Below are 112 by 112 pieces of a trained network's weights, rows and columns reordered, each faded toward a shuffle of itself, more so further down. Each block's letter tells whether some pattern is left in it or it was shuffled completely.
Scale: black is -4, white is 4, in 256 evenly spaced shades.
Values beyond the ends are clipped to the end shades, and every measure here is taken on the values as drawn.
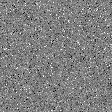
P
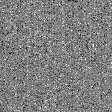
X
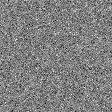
P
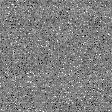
X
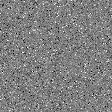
P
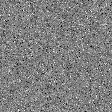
P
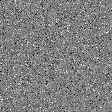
P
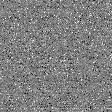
X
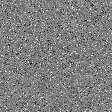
P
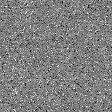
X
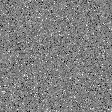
P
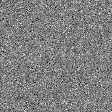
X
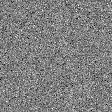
X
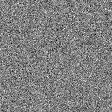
X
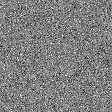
P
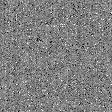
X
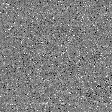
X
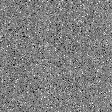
X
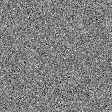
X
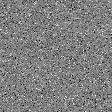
P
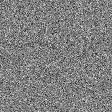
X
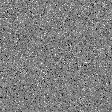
P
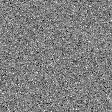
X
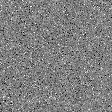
P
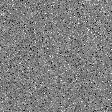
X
